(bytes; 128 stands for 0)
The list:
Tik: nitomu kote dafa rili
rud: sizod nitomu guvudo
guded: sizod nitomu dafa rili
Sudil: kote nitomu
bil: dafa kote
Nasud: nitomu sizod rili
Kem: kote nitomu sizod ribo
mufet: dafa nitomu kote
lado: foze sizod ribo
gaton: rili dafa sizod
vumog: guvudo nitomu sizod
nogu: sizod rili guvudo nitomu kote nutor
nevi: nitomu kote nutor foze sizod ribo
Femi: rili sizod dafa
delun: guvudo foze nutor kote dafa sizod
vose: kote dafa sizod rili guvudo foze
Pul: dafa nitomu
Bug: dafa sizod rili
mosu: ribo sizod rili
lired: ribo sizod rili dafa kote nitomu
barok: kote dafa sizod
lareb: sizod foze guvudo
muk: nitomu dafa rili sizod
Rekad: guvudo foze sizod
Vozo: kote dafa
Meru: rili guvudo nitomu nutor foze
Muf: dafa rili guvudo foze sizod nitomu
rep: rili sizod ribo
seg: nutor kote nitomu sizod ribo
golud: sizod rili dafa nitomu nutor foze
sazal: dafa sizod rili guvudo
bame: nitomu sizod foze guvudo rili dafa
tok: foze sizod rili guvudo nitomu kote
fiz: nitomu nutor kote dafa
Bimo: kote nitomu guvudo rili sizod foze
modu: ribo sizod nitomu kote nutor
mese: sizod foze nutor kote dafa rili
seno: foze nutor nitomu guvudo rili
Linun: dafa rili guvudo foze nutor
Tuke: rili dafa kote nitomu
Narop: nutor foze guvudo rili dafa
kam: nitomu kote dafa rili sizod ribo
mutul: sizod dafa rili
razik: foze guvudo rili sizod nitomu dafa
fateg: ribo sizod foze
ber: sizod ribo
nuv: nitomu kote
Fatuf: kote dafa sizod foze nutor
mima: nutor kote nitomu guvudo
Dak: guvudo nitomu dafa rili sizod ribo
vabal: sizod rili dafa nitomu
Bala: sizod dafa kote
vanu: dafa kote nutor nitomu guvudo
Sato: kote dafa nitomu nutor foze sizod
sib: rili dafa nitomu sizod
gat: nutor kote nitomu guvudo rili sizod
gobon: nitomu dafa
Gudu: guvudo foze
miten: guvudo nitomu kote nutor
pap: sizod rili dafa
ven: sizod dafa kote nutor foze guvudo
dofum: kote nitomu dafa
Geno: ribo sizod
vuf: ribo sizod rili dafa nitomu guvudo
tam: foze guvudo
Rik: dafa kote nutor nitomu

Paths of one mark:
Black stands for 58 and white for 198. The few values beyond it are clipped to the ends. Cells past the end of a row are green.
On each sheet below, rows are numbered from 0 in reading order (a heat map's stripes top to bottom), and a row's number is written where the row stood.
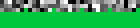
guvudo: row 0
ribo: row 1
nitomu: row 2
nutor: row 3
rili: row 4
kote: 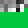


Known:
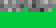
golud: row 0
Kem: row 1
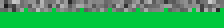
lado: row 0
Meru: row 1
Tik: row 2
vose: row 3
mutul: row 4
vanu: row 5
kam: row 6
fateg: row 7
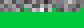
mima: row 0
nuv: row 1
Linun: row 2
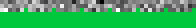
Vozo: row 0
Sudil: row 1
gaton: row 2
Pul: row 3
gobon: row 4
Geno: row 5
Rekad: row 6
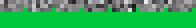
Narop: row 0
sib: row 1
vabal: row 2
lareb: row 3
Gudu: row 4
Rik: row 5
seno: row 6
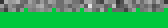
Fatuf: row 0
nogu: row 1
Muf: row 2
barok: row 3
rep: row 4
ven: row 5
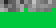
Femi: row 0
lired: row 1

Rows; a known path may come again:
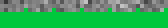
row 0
Bimo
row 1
Sato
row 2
gat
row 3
bame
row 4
modu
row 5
Dak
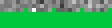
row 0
tok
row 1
dofum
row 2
seg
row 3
Tuke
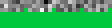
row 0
barok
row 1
bil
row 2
Rekad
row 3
mufet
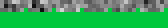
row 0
lado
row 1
ber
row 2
fiz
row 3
kam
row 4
Linun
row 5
Femi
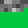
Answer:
sazal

